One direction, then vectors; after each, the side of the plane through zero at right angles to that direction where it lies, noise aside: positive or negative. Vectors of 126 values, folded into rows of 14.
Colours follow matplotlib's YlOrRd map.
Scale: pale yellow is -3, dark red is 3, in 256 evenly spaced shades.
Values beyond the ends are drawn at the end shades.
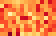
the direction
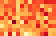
positive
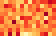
positive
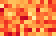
positive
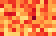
negative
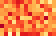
negative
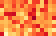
negative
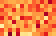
positive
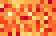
positive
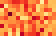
negative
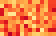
positive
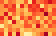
positive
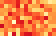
negative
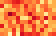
negative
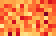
positive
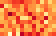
negative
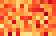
positive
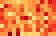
positive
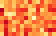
positive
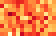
negative
